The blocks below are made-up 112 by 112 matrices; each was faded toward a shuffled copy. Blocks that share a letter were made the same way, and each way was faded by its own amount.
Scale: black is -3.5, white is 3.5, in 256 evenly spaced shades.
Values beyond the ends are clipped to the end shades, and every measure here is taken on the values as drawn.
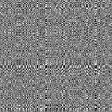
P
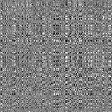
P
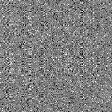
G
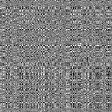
P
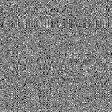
G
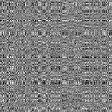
P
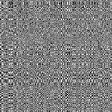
P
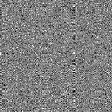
G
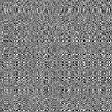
P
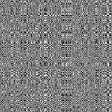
P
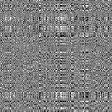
P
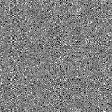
G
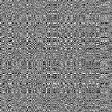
P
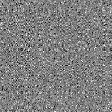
G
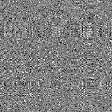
G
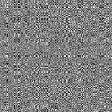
P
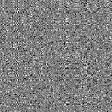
G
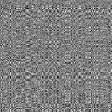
P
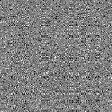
G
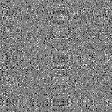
G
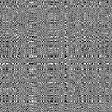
P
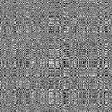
P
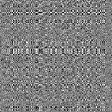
P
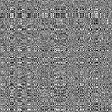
P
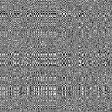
P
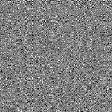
G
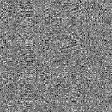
G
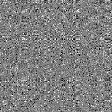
G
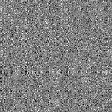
G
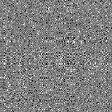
G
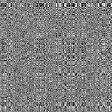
P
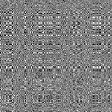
P
